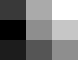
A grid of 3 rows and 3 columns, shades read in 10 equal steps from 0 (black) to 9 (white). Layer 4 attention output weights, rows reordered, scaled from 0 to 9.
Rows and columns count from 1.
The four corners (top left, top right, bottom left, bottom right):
2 9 1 5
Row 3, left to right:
1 3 5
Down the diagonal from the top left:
2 5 5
